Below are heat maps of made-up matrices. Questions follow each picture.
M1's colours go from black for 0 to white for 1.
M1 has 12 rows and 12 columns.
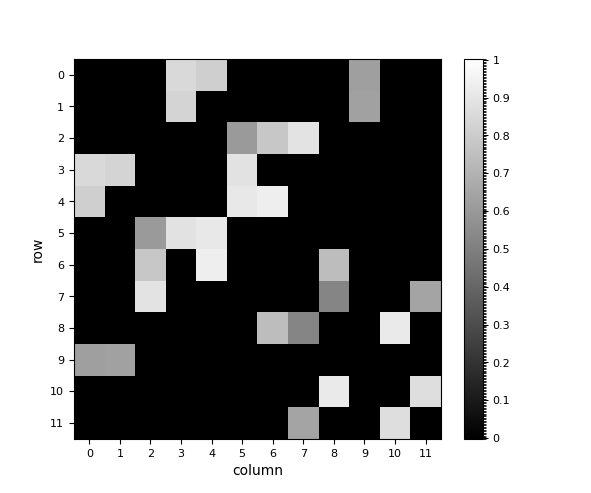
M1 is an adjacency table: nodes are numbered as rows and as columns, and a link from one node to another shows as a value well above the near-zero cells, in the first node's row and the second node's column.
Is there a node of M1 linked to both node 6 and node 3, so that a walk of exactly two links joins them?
no
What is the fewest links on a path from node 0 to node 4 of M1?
1
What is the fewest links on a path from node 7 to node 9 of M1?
5
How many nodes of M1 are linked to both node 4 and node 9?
1
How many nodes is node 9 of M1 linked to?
2
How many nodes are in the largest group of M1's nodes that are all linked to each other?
2
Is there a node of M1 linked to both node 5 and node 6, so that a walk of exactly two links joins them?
yes
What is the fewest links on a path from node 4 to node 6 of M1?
1
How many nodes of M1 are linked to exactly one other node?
0
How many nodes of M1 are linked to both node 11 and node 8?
2
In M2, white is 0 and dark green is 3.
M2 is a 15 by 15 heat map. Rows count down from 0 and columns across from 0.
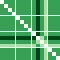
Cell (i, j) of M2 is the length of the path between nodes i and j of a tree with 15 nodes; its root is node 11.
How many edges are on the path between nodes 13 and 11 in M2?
1
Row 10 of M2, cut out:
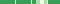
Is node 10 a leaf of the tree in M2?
no
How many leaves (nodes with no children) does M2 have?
13
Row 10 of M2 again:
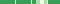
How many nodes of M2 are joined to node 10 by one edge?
2
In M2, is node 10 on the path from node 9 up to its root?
yes
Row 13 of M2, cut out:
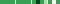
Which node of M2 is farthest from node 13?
9
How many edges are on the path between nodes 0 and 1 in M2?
2
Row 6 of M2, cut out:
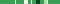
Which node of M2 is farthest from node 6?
9
